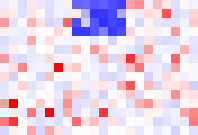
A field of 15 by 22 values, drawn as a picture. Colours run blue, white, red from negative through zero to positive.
Odd patch: lower, in the top middle. Average level on the scale: 50%. Histogram: heavy tails on both sides. Ninth with the lowest average: top middle.
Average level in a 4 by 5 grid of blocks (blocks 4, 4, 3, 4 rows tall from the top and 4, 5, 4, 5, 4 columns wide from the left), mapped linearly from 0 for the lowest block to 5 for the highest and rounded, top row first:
43034 / 44444 / 44344 / 54444
